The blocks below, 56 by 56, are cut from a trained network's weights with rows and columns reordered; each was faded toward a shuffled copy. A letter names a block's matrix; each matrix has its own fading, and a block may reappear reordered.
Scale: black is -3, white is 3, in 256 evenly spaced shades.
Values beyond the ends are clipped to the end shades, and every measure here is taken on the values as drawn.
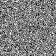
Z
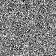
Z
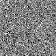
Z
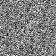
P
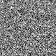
Z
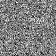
Z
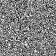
Z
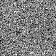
Z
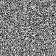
P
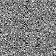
Z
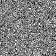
Z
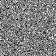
Z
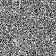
Z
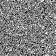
Z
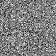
P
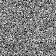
Z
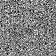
P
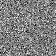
Z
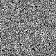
P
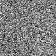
P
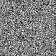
P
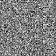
P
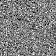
Z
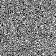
Z
